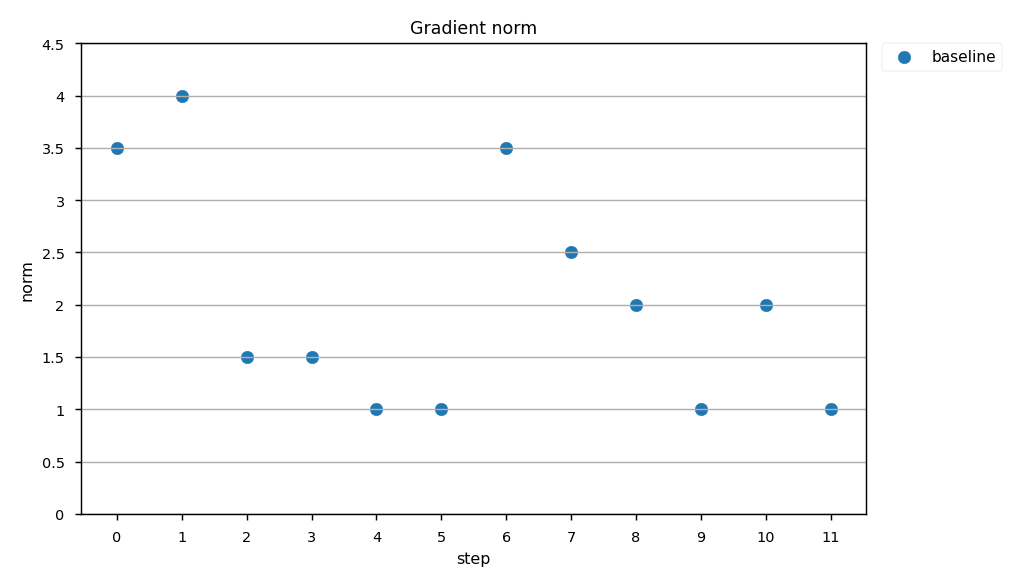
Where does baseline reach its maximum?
1
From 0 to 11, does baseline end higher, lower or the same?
lower
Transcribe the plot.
Title: Gradient norm
x-axis: step, ticks 0 1 2 3 4 5 6 7 8 9 10 11
y-axis: norm, ticks 0 0.5 1 1.5 2 2.5 3 3.5 4 4.5
Legend: baseline
Values:
baseline: 3.5 4 1.5 1.5 1 1 3.5 2.5 2 1 2 1
